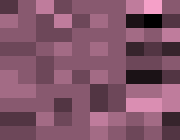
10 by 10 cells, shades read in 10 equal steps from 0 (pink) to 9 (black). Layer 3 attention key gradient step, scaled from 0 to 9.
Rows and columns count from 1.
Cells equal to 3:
16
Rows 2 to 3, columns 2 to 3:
4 5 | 4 5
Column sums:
43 43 41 41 42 38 41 46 43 46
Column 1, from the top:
6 3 4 5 4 3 3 4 6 5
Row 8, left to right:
4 4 4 6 4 6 5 1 1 2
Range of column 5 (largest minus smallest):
1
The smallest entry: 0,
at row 1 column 9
